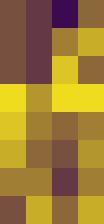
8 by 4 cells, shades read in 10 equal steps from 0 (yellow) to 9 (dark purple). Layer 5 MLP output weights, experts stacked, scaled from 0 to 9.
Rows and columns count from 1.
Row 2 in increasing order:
2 4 6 7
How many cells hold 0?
3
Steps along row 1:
up up down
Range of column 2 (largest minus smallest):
5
